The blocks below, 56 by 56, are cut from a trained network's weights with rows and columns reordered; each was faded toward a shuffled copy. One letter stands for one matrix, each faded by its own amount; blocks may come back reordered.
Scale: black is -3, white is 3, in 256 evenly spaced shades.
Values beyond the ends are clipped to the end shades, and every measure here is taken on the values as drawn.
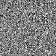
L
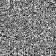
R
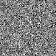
L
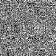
R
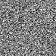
R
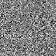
R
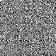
R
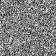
L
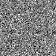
L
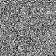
R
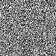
L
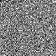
R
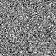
R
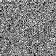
L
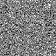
L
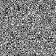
L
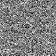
R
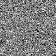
L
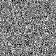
R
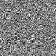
R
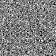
L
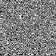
R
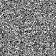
L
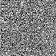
L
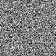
L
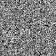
L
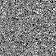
L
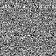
R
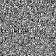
R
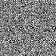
R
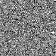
L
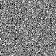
L
